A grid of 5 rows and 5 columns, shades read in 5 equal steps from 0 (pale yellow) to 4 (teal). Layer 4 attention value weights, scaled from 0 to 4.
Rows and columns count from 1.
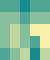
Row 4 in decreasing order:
3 2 2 1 0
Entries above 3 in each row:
1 0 0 0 1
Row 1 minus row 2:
1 1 1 1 1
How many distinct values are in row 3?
3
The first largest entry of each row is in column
3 3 1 4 4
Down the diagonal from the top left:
3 2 2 3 1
